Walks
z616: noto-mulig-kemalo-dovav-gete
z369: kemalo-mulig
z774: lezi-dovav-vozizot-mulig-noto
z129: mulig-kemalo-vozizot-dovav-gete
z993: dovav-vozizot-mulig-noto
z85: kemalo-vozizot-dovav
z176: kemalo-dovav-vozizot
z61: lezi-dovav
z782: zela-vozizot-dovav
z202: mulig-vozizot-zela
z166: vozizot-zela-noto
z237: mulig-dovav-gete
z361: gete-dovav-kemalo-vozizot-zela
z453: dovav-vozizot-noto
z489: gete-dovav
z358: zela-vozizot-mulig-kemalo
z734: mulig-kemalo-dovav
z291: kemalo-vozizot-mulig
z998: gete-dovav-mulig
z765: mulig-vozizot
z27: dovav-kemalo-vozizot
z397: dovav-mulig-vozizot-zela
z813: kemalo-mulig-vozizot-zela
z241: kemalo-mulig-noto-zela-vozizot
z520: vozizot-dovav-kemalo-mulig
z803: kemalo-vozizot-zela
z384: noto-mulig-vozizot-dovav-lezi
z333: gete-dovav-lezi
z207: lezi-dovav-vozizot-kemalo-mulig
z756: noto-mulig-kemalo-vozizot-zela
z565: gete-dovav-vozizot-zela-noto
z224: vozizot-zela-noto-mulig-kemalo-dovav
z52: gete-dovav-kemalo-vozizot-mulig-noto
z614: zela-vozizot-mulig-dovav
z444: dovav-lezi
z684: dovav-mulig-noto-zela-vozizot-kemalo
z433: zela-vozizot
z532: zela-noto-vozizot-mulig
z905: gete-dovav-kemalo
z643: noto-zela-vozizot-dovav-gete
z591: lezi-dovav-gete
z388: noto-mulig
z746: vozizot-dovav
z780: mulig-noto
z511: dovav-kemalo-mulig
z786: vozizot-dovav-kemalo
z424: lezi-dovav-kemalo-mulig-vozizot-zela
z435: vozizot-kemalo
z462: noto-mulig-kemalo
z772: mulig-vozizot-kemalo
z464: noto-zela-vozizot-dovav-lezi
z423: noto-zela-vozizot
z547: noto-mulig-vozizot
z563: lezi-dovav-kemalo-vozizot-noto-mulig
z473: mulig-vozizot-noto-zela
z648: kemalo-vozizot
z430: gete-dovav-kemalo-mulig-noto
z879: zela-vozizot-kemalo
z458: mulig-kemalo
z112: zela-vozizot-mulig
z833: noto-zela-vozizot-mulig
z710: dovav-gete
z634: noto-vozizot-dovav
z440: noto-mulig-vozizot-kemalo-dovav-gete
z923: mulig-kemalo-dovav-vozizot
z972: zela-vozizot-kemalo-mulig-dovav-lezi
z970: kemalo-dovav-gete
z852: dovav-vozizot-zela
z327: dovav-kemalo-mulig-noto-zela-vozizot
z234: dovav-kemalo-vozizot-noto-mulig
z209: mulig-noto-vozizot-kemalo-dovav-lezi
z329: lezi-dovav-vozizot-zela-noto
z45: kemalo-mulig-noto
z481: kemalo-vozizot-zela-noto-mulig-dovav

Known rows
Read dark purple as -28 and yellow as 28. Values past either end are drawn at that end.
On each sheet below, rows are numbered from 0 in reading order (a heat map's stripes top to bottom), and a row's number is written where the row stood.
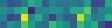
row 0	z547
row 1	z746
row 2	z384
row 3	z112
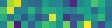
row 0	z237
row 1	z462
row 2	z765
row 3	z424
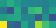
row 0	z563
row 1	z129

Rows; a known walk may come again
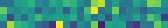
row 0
z458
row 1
z782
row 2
z424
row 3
z237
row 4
z614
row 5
z27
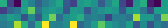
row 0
z435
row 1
z241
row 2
z481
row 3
z520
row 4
z224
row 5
z166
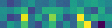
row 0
z547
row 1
z634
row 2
z388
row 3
z329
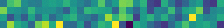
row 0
z734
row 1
z369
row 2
z563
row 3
z616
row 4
z591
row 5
z433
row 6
z756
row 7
z358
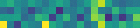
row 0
z207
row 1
z85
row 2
z746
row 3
z970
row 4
z209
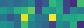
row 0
z384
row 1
z532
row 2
z879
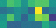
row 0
z852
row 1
z361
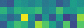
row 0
z462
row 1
z129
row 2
z780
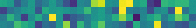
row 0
z786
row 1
z464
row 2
z765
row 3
z327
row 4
z710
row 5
z803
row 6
z565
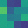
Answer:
z112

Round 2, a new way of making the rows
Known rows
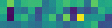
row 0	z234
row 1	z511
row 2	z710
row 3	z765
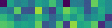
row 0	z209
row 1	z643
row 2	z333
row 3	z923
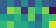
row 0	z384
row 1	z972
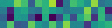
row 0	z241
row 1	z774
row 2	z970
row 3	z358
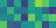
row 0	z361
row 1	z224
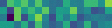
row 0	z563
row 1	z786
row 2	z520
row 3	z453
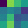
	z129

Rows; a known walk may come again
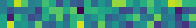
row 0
z481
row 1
z648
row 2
z972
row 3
z905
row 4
z27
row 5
z547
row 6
z327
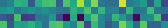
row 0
z52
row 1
z591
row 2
z774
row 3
z435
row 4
z772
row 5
z361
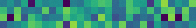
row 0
z112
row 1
z209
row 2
z333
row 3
z61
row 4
z176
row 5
z565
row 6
z532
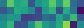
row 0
z765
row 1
z45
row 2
z756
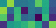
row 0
z358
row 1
z424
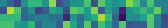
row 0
z464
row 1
z453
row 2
z369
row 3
z489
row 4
z241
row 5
z786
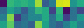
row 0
z237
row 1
z462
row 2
z684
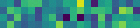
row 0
z388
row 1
z511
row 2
z329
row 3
z998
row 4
z384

